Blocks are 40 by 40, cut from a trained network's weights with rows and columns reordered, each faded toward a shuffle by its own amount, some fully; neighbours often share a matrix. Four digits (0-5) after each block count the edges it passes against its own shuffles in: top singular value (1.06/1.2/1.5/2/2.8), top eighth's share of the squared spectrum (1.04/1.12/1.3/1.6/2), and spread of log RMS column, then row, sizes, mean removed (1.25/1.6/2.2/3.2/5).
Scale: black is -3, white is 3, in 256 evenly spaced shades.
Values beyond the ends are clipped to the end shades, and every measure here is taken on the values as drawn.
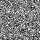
0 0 0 0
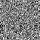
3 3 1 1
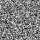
0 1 0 0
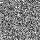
1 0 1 0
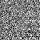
3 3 0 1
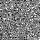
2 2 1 1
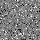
0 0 0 0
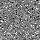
0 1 0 0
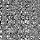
2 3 3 0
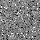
0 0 0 0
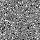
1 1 0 0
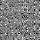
2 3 2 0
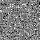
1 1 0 0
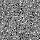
0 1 0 0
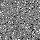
1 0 0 0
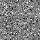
1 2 1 0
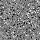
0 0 0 0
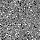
1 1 0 0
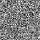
3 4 0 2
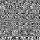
3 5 1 2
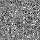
1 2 0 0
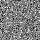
1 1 0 0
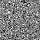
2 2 1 0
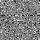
2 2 0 1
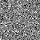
2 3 0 1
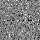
2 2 0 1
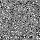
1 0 0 0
